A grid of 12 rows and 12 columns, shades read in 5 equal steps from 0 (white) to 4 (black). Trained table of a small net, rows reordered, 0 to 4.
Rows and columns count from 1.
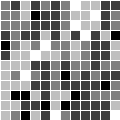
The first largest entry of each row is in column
2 4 4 12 1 1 4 7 11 2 5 3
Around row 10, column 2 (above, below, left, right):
1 1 1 4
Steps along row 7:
same same up same down up down same up down same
